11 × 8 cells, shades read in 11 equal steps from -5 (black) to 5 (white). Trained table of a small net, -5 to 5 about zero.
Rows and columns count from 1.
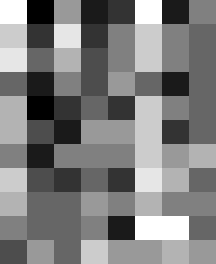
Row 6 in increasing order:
-4 -3 -2 -1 1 1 2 3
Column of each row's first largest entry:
1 3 1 5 6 6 6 6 1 6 4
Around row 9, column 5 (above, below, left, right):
-3 -4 1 2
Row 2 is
3 -3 4 -3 0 3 0 -1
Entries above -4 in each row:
5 8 8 6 7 7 7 8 8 7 8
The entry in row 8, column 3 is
-3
